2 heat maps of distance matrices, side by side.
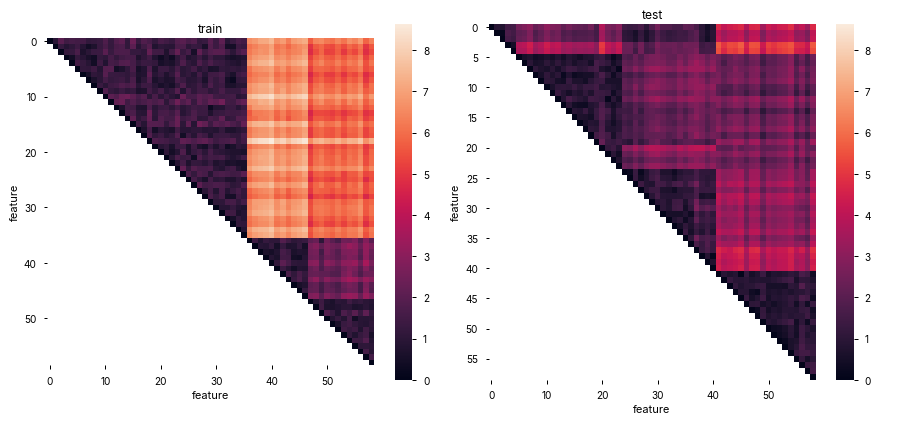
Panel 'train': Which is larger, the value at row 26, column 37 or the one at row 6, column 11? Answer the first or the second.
the first
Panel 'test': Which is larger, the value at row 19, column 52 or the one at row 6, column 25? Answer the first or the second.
the first
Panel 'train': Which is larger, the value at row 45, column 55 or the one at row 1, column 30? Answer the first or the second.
the first
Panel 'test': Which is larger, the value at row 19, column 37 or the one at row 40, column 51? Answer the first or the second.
the second
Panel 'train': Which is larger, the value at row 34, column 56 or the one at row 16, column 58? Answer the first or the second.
the first
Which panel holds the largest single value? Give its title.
train
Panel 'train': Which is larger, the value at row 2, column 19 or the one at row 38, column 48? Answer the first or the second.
the second
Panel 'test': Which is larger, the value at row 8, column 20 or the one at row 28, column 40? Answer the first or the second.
the first
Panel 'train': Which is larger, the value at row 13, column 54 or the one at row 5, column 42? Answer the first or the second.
the second
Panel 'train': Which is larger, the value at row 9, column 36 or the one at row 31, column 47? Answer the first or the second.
the first
